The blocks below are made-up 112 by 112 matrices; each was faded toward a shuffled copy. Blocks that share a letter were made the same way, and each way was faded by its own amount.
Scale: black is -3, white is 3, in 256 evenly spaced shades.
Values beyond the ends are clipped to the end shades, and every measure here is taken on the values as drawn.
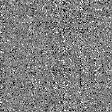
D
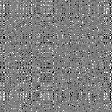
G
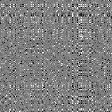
G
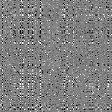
G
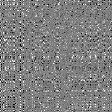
G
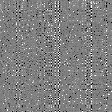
G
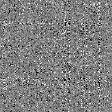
D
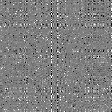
G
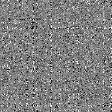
D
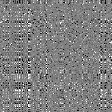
G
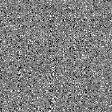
D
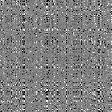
G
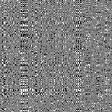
G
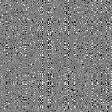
G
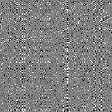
G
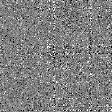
D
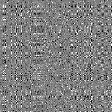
G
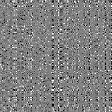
G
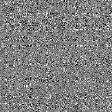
D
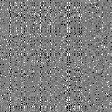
G
